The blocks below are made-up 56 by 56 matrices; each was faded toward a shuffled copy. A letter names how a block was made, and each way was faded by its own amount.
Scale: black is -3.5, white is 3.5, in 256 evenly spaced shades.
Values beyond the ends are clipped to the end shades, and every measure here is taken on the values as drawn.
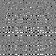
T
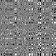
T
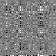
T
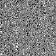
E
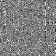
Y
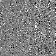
E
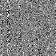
E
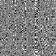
Y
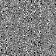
E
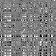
T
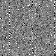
E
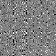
Y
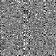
Y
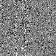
E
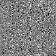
E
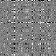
T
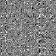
Y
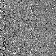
E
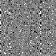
Y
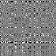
T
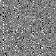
Y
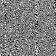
E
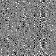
Y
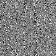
E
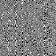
Y
